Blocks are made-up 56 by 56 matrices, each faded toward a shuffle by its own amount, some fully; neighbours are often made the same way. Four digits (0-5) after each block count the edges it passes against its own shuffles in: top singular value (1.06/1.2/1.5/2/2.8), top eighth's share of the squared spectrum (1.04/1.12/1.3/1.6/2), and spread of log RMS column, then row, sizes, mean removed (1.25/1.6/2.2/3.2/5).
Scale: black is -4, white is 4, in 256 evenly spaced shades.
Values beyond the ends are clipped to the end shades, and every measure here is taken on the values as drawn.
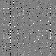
4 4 2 1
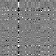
4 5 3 2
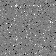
2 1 0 0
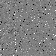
1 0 0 0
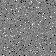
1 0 0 0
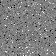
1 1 0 0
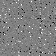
2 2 1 1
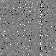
3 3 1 1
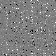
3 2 1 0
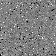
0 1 0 1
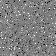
0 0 0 0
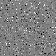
3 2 1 0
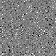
3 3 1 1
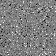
3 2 0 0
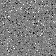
1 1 0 0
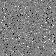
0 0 0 0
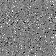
2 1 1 0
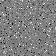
0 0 0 0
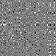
4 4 2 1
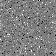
1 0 0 0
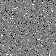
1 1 0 0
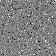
1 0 0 0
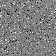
1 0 0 0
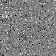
2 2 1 0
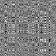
4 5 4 3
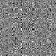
4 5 3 2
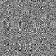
4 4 2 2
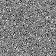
1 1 0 0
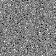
2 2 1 0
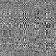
4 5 3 3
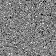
1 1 0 0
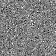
1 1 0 0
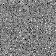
2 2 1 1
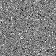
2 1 0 0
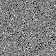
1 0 0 0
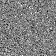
1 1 0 0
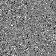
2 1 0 0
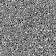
0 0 0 0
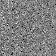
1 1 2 0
